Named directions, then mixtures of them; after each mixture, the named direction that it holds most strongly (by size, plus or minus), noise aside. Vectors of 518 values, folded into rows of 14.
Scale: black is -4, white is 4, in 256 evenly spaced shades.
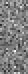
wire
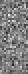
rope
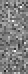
wire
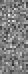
rope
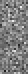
wire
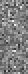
wire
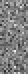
wire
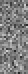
wire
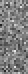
wire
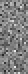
wire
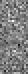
wire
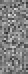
rope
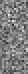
rope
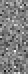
wire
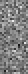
wire
